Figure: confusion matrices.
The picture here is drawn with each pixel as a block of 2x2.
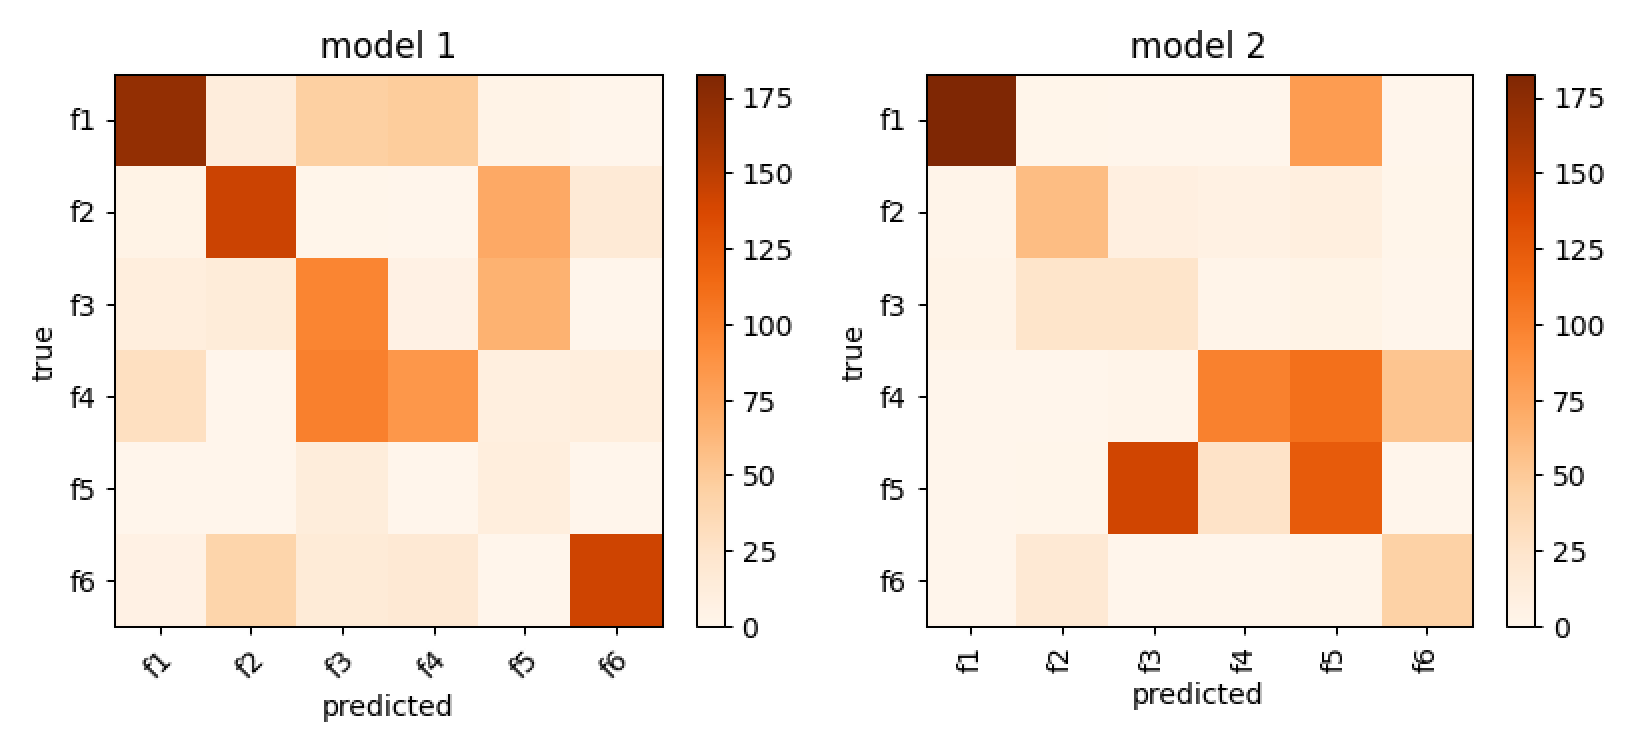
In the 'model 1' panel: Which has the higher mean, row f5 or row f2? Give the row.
f2
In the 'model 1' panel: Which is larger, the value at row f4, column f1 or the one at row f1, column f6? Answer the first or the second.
the first
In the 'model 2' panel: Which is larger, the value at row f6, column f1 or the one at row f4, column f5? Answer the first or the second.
the second
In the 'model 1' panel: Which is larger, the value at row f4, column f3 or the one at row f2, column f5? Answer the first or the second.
the first
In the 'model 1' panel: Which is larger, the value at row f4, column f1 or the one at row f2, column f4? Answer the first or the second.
the first
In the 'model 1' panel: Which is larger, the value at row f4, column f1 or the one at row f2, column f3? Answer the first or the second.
the first
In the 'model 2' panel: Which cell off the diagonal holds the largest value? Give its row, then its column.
f5, f3
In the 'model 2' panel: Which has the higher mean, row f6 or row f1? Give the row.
f1
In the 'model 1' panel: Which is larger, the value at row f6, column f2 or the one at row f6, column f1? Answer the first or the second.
the first
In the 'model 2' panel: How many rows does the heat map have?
6
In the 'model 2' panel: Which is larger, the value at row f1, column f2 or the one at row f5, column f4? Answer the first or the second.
the second
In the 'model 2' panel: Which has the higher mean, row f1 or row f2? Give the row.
f1
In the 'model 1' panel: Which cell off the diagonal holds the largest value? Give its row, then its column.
f4, f3
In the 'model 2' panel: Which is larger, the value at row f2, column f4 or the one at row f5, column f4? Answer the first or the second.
the second
